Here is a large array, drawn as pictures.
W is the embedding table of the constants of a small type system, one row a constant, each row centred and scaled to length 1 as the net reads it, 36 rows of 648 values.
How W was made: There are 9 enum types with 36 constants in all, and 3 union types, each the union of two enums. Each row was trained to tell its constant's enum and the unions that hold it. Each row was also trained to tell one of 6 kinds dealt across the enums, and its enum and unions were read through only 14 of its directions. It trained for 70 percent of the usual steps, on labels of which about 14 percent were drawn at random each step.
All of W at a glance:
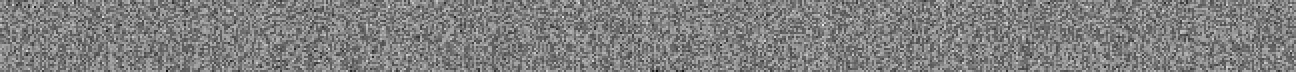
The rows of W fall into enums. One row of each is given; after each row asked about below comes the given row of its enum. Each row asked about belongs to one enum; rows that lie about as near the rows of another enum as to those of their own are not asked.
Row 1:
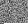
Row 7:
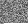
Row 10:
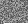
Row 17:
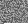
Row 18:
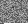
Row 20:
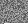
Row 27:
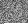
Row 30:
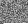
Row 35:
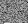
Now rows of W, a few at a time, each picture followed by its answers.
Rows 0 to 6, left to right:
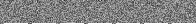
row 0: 10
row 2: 7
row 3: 27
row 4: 18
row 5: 20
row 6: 35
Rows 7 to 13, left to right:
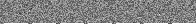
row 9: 18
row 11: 18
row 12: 7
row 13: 1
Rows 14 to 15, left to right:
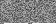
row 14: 18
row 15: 35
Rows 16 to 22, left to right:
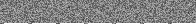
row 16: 1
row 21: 10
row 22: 30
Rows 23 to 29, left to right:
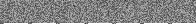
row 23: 30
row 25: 30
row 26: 27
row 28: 1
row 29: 35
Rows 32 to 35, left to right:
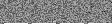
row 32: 10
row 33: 1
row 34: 30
